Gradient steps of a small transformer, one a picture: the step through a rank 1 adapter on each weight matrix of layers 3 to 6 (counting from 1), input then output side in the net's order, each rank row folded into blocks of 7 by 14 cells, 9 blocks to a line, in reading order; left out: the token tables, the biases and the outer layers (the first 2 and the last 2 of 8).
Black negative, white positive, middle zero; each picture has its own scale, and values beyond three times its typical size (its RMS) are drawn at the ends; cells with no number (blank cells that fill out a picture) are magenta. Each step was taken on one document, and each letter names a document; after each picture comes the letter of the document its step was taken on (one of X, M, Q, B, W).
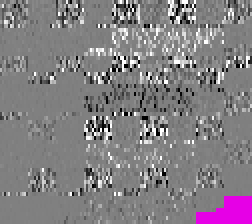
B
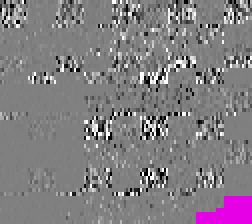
B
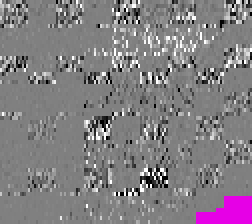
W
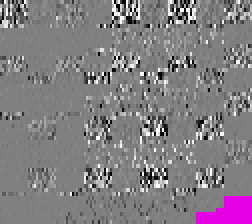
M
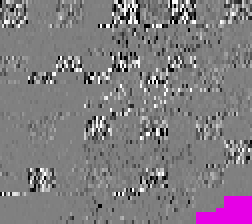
W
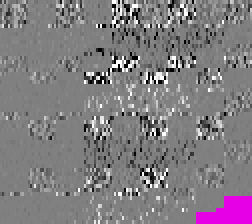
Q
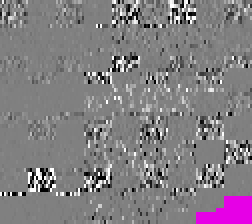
Q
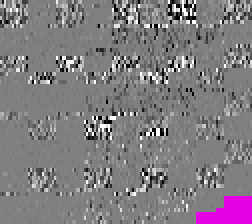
Q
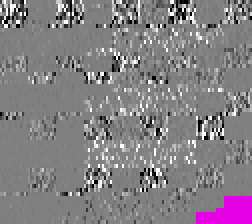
B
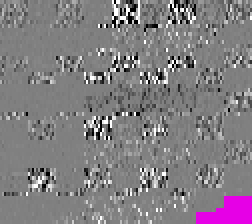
M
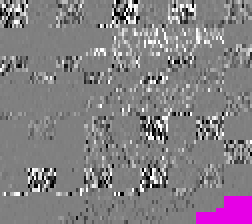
W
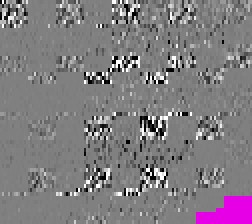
Q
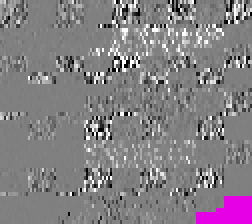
B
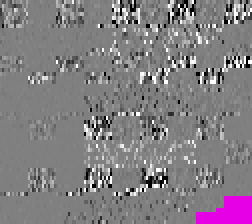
B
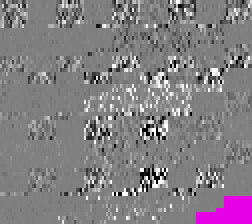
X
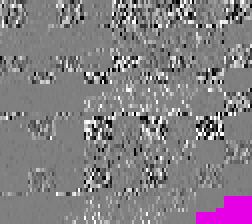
Q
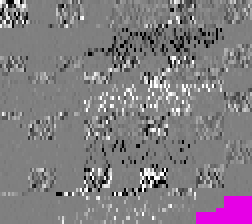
X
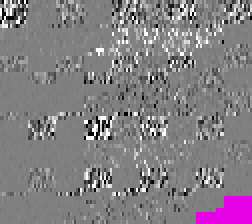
M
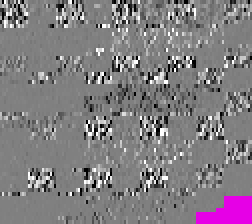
M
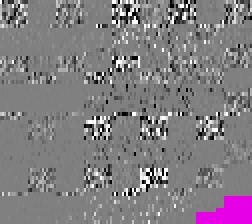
Q
